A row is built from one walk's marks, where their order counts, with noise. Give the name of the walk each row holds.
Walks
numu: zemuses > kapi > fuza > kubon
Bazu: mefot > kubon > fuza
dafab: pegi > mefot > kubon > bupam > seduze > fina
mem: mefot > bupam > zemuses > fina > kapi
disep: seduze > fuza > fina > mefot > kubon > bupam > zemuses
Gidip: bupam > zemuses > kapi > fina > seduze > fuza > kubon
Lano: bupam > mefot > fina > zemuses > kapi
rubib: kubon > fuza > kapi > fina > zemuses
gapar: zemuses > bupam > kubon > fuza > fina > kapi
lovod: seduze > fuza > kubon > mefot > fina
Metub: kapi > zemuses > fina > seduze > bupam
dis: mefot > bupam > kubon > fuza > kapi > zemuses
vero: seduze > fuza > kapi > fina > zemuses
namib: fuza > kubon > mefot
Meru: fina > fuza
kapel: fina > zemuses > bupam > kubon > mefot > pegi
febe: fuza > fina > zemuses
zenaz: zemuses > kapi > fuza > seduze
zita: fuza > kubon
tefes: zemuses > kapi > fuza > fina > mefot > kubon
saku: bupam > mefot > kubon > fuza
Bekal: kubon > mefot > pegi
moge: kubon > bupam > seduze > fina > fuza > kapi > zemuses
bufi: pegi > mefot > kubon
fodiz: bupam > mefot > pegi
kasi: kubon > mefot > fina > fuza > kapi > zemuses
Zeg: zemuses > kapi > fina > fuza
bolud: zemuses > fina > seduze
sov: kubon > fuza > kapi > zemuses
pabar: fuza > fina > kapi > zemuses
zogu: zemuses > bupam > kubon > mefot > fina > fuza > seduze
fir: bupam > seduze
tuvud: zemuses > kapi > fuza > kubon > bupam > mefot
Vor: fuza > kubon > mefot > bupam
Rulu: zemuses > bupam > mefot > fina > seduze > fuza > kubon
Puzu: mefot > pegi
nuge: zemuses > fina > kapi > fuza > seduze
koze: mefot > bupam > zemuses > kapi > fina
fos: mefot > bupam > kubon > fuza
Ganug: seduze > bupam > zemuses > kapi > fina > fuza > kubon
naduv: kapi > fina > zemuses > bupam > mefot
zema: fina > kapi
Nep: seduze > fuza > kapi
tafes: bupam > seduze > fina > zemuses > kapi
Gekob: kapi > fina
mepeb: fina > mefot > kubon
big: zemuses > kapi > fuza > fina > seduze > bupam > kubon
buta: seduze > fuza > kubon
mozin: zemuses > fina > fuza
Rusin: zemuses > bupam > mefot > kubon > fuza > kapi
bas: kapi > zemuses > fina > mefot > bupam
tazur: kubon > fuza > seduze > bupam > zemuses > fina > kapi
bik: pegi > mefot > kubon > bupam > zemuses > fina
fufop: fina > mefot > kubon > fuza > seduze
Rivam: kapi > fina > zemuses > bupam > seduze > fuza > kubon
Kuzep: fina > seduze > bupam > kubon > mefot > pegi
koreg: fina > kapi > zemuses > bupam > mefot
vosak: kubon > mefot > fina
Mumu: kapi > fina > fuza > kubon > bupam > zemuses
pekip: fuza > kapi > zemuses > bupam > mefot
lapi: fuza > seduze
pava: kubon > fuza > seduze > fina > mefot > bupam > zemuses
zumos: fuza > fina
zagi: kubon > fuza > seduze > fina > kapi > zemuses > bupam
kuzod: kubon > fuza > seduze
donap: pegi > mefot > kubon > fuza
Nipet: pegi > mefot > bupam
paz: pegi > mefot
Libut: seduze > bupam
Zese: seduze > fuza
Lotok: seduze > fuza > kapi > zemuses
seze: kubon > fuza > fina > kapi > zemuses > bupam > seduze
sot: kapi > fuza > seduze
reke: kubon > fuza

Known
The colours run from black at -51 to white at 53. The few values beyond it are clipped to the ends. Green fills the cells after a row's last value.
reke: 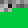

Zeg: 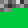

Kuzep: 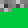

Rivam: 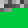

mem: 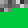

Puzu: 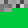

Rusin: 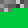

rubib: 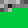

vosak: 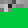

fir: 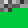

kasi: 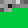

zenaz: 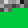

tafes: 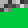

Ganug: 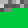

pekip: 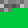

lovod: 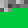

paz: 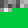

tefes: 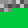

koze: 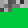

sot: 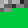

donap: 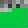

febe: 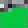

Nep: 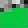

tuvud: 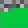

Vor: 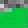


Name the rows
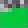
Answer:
namib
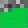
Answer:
zogu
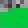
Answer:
saku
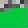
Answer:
Gidip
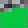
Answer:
Mumu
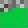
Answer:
koreg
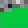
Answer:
pava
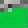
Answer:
sov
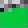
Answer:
Lotok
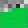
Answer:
bufi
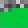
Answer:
Rulu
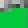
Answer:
buta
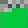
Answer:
Bekal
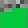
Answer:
dis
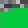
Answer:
gapar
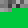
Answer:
fos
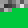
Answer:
naduv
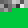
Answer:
fodiz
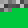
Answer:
big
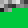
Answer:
vero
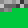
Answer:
numu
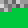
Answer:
mepeb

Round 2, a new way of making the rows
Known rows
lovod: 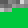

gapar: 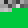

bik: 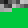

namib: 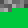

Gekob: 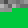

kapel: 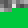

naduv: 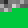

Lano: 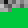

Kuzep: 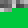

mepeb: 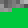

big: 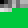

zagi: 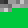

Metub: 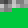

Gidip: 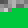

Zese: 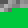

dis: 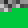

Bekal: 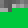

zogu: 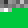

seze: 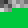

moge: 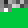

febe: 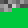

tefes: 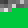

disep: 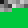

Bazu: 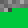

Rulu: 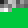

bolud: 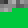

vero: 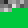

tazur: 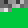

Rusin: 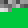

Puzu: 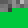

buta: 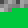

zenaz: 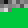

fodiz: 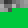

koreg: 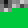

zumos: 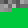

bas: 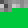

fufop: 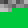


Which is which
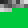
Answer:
dafab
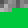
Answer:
lapi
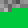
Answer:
fos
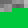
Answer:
fir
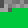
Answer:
reke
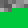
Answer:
vosak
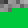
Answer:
Meru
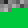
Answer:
mozin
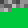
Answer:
Vor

